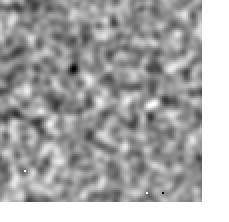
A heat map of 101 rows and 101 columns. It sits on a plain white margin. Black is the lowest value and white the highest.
Lone odd cells: 3, 2 higher and 1 lower than their neighbours. Stripes: none. Mirror symmetry: none. Slope: none. Average level on the scale: 60%. Histogram: bell-shaped.
